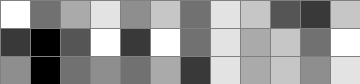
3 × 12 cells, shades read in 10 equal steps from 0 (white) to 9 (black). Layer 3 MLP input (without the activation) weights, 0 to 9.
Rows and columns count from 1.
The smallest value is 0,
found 4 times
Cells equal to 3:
4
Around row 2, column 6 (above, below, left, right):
2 3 7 5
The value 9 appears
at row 2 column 2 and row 3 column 2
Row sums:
38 45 48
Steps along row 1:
up down down up down up down up up up down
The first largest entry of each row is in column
11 2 2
